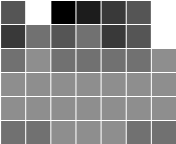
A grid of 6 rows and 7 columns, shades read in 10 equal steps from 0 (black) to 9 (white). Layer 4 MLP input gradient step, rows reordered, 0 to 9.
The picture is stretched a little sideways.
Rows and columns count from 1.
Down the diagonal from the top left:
3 4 4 5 5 4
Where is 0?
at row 1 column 3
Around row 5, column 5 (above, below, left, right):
5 5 5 5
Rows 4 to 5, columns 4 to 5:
5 5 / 5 5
